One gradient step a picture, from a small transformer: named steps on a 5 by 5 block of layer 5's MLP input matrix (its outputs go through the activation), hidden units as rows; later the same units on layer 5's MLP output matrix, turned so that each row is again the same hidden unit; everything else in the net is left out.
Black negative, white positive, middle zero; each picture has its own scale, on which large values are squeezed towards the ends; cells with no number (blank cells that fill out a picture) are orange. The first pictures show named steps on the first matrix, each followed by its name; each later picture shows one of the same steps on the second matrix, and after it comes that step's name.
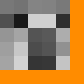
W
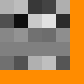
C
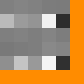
W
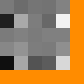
W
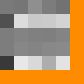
W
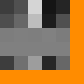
C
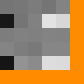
W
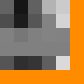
C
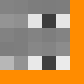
W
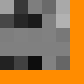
C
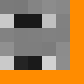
W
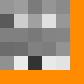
W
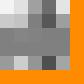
C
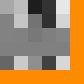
C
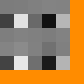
W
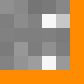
W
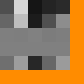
C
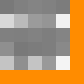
W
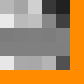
C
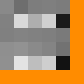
W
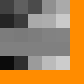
C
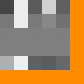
C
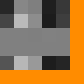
C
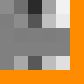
C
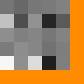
W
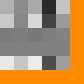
C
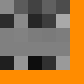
C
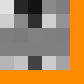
C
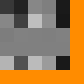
C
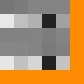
W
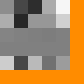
C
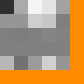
C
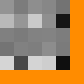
W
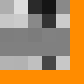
C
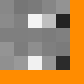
W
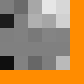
C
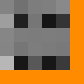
W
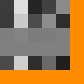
C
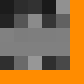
C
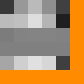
C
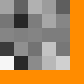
W
